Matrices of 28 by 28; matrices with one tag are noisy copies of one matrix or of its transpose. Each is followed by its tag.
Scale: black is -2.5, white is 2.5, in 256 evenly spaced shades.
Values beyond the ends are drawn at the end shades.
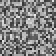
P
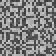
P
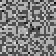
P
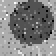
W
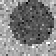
W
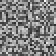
P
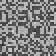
P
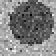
W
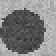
W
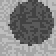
W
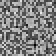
P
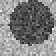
W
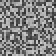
P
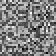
P
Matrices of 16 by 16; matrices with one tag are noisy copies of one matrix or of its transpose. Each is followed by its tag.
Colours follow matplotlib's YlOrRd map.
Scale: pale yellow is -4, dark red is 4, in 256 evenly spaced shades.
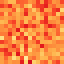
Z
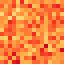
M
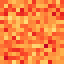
M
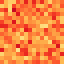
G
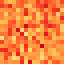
Z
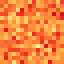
M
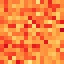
Z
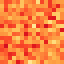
Z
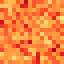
G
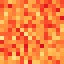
Z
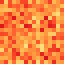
G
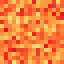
M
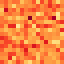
Z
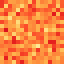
M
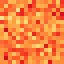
M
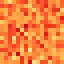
Z
